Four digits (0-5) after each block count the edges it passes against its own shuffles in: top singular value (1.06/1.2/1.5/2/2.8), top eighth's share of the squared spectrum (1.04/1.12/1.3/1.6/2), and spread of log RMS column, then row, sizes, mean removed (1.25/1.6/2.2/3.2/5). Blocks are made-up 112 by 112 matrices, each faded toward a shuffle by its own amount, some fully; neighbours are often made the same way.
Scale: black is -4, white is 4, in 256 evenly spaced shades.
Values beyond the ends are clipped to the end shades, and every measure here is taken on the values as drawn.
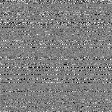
2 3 0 4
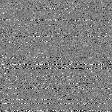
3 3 0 4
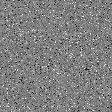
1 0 0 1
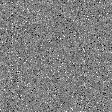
0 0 1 0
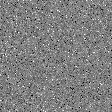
0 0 0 0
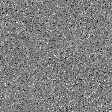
0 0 0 0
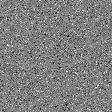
0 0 0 0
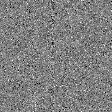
0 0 2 0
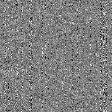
1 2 4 0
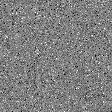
0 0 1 0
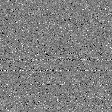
2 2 0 2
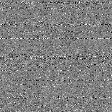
2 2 0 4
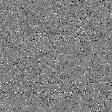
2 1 0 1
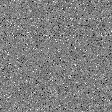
1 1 0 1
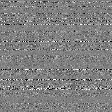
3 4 0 4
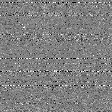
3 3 0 4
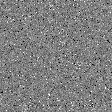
1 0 0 1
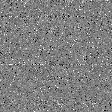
1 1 0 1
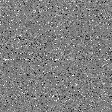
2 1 0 2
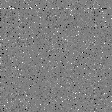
3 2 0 1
